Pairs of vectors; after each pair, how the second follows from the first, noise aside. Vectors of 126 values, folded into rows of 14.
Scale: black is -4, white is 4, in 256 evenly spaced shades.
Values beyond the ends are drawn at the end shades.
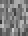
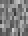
copied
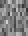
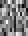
scaled up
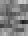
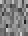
shuffled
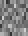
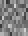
copied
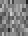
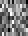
scaled up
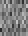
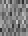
copied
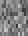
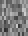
negated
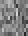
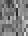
negated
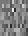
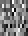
scaled up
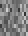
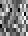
scaled up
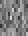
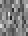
negated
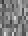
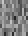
negated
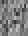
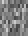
negated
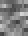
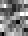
scaled up
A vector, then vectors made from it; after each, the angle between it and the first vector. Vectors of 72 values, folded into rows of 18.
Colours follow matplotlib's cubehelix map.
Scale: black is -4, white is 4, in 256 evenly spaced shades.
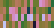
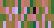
partly aligned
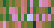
nearly parallel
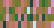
nearly opposite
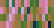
partly aligned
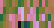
orthogonal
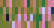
orthogonal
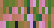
partly aligned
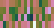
nearly opposite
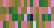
nearly opposite
